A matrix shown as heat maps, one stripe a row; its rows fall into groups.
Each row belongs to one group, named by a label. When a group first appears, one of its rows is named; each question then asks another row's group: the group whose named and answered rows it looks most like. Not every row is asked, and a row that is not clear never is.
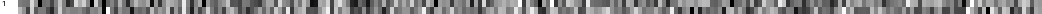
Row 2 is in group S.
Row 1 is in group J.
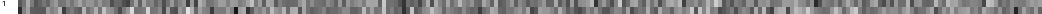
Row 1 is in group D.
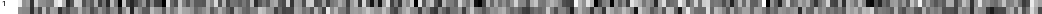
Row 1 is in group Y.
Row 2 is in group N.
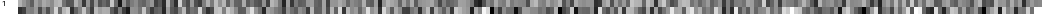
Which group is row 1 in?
Y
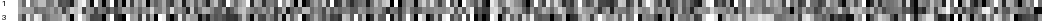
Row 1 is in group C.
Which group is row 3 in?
C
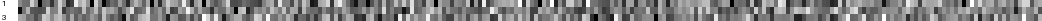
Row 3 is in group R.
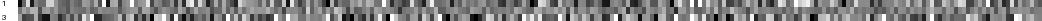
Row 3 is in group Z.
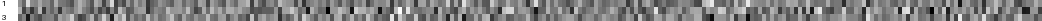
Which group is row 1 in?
C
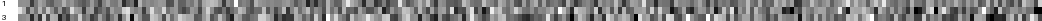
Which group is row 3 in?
N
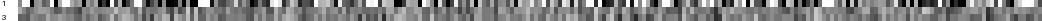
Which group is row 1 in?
Z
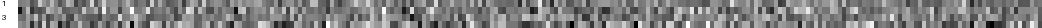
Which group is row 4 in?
N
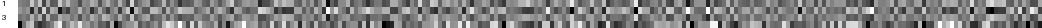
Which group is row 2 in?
N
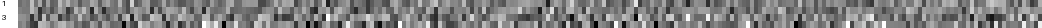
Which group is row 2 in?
J
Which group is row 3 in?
N
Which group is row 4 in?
R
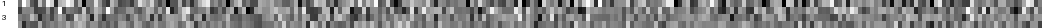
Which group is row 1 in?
Z
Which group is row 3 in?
J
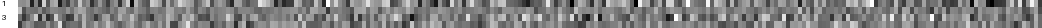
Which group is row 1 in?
N
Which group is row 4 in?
S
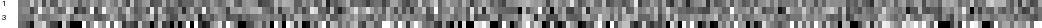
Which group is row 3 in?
C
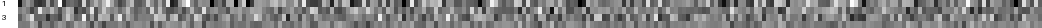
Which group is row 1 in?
S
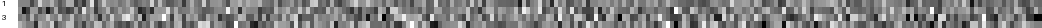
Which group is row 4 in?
Z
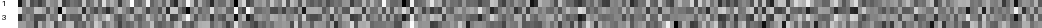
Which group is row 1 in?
S
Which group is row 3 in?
S
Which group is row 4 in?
Z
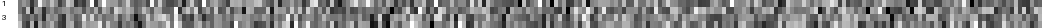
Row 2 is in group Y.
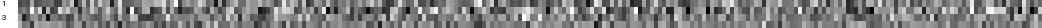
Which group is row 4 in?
Y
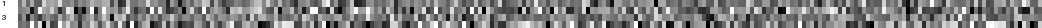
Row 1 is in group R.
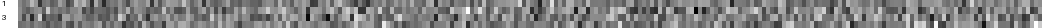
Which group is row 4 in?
D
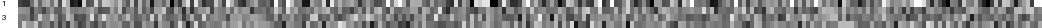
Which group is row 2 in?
Z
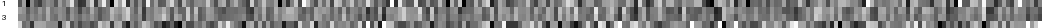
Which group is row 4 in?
D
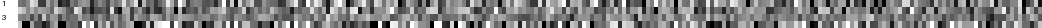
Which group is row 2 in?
Y
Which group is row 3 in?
N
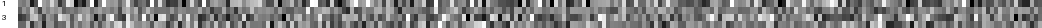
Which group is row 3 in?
C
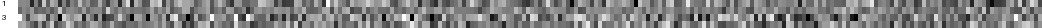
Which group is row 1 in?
N
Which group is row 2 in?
S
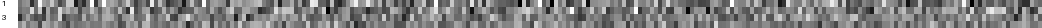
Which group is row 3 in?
S
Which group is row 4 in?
R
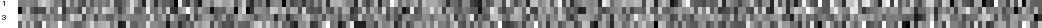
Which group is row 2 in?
S
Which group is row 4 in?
R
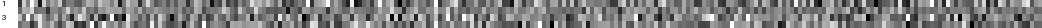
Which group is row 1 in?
R
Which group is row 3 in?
C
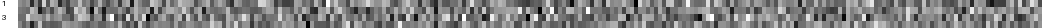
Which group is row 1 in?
N
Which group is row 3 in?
C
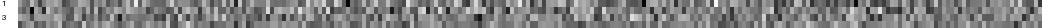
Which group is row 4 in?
S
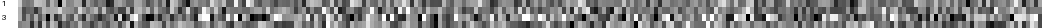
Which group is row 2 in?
R
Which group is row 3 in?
Z
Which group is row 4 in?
N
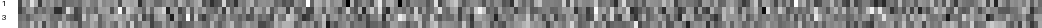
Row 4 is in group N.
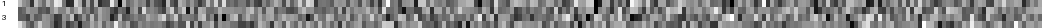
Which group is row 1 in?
Y
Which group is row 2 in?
D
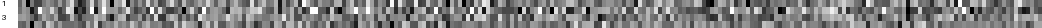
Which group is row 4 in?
Y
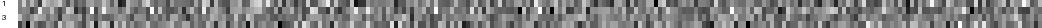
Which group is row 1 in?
R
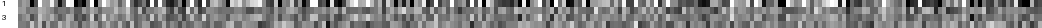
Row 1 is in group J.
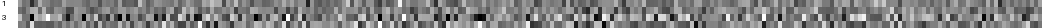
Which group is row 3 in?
Y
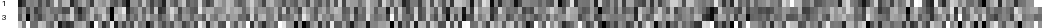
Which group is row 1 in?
D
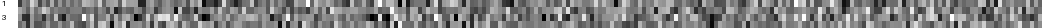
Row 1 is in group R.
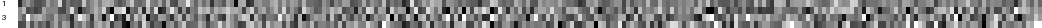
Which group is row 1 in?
S
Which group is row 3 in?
C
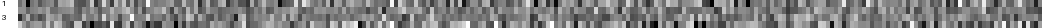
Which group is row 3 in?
S
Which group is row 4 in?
Y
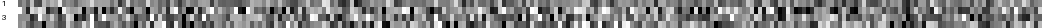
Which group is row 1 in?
R
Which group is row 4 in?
Z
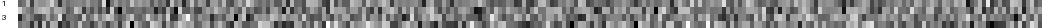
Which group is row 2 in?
Y
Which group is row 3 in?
S
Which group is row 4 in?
N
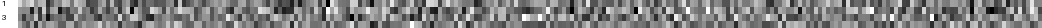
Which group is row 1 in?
Y
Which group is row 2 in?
N
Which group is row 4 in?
Z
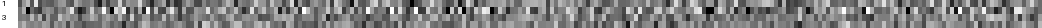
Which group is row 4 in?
R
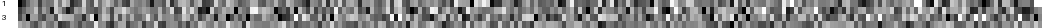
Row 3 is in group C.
